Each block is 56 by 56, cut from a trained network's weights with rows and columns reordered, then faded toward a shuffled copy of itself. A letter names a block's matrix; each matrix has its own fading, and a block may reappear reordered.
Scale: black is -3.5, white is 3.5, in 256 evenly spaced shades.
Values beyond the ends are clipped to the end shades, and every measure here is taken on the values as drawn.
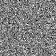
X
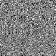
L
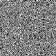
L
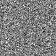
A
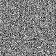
A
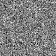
A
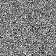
X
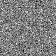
A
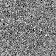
X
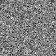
L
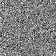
A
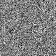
A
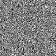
L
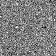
A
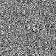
L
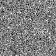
A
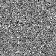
X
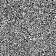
A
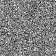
X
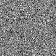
X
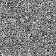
L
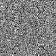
L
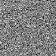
L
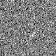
L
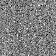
A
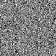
L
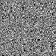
L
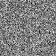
A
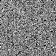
A
